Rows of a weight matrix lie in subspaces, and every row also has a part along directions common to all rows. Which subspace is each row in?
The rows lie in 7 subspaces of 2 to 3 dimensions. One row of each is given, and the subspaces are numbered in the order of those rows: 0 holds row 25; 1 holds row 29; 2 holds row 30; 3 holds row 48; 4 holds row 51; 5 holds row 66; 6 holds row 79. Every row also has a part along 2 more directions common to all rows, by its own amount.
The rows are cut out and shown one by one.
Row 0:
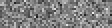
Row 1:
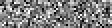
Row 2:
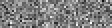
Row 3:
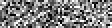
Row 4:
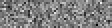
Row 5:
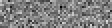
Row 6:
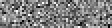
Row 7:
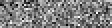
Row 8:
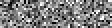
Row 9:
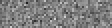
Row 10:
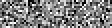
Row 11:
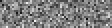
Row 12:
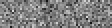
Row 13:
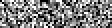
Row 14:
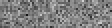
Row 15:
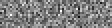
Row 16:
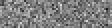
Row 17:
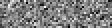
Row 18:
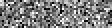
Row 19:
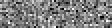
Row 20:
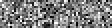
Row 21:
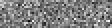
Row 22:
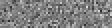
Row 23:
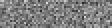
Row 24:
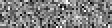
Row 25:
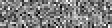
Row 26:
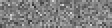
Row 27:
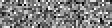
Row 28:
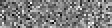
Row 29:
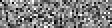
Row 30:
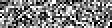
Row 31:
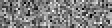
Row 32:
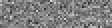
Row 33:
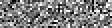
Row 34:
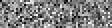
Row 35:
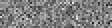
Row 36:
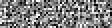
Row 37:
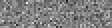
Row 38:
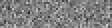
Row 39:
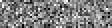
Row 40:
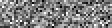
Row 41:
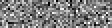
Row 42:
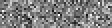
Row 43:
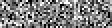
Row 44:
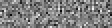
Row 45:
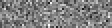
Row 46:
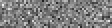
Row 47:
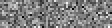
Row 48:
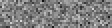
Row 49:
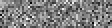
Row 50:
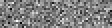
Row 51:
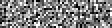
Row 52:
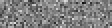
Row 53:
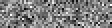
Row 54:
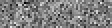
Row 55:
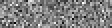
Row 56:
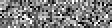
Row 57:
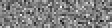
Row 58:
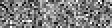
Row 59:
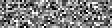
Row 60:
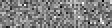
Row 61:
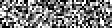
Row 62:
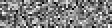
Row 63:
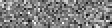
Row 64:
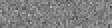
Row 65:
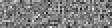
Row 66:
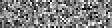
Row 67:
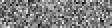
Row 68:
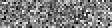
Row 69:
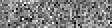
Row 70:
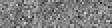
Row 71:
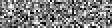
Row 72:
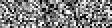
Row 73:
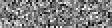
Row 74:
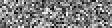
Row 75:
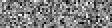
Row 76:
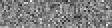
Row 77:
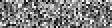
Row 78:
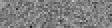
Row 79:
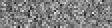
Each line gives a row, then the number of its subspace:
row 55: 3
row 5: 5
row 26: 5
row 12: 1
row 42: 2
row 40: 3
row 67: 3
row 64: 0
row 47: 0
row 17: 4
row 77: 1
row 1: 6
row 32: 5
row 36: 4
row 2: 1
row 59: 6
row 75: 2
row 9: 4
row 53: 2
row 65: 4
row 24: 0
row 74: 3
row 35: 2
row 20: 1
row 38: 6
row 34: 1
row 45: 5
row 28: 2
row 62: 0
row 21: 2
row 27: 3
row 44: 4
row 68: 2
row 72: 1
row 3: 2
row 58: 1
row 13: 1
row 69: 1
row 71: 5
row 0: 6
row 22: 4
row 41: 0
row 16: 6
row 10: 3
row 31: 5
